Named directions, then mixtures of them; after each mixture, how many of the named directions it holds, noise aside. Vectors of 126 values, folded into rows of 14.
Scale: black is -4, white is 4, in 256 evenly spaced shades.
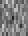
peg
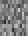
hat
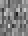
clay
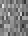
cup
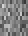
one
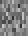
two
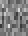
two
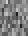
two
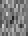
one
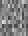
one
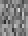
one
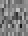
three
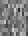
two
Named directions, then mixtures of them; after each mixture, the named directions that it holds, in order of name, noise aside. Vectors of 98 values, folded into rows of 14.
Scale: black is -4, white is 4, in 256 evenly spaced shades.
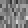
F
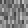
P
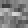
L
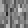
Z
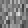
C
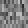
C, P, Z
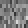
F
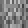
C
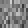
C, F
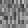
P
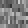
F, L, P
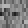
L, P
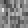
L, P, Z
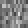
C, F, L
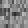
L, P, Z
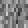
C, F, Z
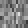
C, F, L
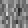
C, F, Z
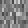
C, P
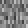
P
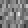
C, F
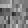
C, F, L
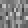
C, F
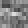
L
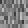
P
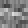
L
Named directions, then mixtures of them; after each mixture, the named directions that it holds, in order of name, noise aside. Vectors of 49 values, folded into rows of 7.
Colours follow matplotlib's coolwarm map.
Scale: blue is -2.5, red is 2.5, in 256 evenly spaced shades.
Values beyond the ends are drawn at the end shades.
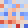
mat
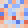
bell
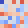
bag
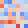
mat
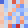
bag, mat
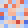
bell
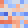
bag, mat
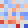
mat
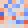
bell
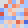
bell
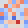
bell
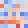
mat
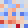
mat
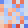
bag, mat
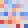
mat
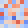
bell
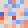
bell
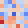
bell, mat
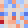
bell, mat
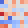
bag, mat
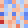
bell, mat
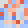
bell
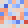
bell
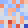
bag, mat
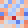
bell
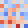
mat
